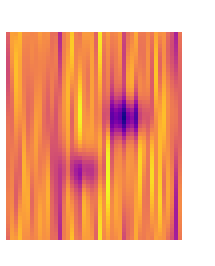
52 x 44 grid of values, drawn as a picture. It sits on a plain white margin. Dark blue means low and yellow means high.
Slope: none. Average level on the scale: 70%. Dips: two. Grain: streaks running down. Histogram: skewed, a long tail of low values.
